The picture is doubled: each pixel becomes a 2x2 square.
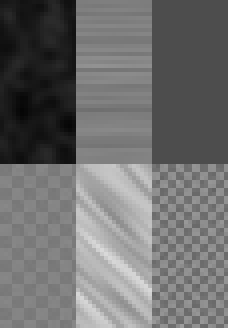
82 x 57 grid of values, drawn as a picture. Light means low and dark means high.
The table splits into 2 rows of 3 panels. Panel 1,1: very high, blotchy, faint in contrast. Panel 1,2: middling, streaked across, faint in contrast. Panel 1,3: high, flat. Panel 2,1: middling, checkered, faint in contrast. Panel 2,2: low, slanting down to the right. Panel 2,3: middling, checkered.
